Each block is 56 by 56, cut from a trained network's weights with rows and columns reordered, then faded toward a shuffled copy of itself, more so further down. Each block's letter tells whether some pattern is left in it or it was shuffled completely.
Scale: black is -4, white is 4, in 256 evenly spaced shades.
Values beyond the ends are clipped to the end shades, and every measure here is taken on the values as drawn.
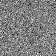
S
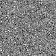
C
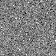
S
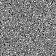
S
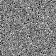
S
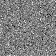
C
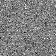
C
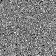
S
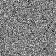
C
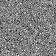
S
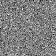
C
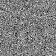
C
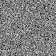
S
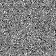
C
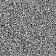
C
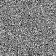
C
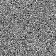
C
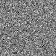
C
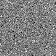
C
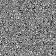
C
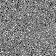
S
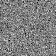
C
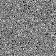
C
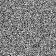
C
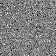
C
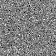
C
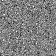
S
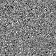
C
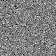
S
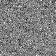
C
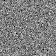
S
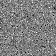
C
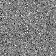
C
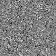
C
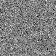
S
